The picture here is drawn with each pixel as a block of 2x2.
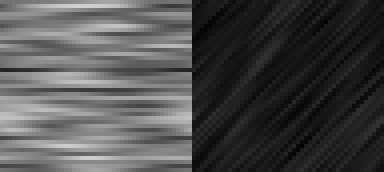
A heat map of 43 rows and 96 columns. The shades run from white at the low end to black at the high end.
It is made of 1 by 2 panels. Panel 1,1: middling, streaked across, strong in contrast. Panel 1,2: very high, slanting up to the right, faint in contrast.
